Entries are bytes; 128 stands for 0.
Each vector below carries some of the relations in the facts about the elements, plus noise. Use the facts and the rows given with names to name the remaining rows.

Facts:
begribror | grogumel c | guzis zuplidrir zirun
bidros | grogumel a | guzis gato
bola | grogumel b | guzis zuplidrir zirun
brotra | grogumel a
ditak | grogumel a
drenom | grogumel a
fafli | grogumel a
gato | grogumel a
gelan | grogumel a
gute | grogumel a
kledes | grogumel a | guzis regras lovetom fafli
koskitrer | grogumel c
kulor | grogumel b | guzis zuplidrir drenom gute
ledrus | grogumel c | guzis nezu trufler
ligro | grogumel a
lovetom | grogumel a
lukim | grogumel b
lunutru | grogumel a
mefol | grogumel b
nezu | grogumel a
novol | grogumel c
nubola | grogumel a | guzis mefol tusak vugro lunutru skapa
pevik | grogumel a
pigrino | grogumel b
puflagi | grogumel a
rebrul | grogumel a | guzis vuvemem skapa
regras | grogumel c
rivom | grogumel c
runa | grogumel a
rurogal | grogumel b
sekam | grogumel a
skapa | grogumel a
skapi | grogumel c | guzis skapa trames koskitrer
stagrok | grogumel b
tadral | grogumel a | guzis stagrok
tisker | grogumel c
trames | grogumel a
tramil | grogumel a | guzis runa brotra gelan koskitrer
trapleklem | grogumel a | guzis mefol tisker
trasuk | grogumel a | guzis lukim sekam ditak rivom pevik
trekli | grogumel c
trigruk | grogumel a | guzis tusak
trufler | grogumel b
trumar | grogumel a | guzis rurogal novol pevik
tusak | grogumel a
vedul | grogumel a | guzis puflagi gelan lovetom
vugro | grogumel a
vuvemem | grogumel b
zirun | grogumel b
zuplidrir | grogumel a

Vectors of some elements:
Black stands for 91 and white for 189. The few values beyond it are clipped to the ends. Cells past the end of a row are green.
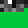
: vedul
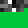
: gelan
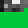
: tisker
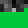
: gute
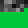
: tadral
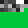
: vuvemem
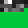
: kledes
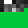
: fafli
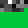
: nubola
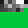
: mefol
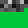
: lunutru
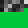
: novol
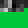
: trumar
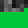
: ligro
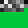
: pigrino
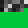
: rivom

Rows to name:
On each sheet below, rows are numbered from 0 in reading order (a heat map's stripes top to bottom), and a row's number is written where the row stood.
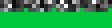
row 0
pevik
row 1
skapa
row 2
lukim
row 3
trapleklem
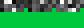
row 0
lovetom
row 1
trekli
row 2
nezu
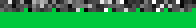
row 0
rebrul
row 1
regras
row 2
skapi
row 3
koskitrer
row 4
puflagi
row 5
ledrus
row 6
tramil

